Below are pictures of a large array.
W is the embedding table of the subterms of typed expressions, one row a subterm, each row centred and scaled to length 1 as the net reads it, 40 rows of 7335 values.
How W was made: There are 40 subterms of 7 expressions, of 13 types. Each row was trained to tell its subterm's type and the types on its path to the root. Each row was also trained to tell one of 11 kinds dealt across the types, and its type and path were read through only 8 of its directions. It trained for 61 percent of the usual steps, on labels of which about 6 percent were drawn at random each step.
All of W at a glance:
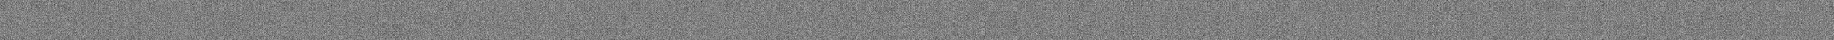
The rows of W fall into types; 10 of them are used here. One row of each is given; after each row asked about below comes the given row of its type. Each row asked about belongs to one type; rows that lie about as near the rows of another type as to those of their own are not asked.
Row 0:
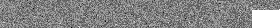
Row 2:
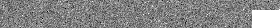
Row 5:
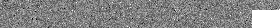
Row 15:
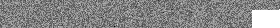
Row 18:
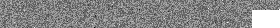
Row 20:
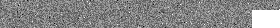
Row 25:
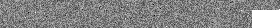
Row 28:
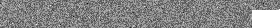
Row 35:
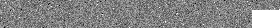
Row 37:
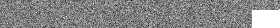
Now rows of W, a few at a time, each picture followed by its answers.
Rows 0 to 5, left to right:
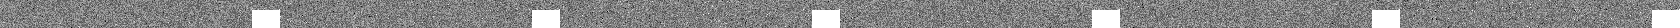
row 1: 5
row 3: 37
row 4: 2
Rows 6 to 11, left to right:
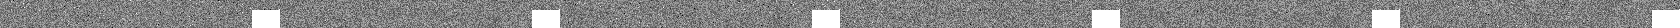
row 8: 2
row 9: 37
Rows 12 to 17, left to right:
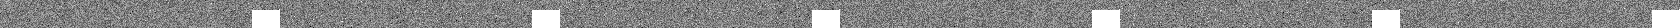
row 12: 0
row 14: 28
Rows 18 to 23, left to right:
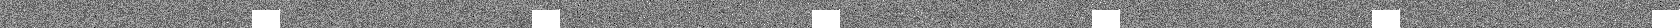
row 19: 0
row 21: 20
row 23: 5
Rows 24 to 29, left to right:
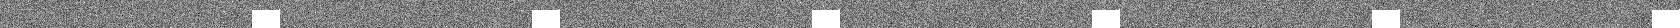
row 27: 15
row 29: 0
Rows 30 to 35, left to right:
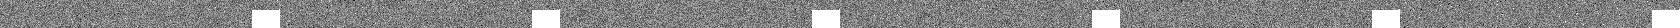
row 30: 2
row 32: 0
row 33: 5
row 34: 25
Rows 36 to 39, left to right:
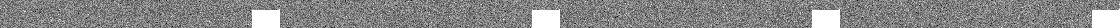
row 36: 37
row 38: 37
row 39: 2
